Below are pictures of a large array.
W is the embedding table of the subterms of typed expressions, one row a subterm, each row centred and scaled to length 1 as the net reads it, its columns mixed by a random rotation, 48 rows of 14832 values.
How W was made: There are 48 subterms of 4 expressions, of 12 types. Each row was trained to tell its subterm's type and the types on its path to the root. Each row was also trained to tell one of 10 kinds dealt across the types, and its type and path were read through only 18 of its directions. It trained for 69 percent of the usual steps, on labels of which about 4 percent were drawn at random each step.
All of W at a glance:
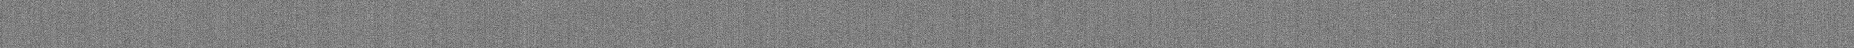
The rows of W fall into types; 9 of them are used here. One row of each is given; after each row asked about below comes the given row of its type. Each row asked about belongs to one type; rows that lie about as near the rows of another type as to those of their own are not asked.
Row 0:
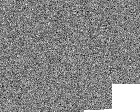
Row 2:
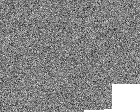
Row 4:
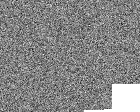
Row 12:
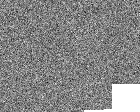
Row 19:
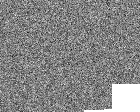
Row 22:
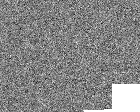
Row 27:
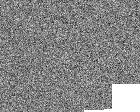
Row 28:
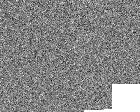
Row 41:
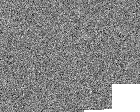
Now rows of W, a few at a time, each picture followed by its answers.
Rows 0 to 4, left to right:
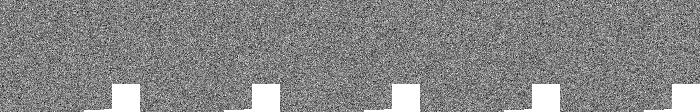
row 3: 19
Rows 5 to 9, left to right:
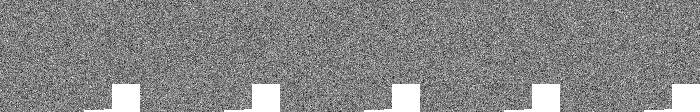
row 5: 19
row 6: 2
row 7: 0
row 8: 19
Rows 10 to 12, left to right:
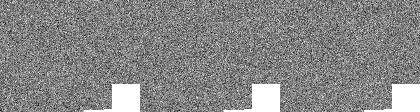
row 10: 4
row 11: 22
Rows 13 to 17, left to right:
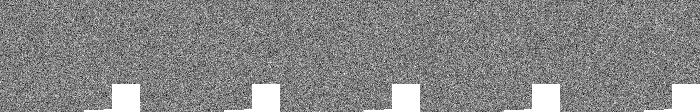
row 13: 28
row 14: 41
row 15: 0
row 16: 41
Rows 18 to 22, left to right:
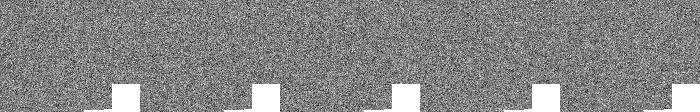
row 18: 22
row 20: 4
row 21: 22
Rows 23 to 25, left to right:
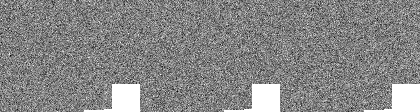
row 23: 4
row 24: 19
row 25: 2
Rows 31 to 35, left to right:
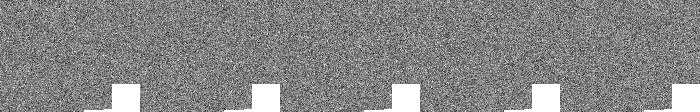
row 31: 28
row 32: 12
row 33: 41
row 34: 12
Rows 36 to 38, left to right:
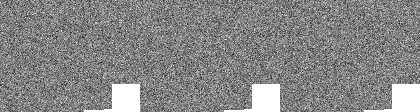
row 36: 22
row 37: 41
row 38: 4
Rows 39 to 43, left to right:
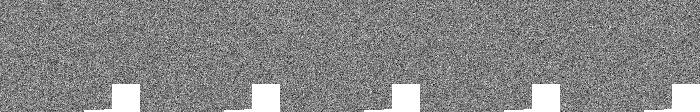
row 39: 2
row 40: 41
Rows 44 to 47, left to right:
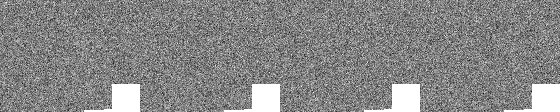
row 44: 12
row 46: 19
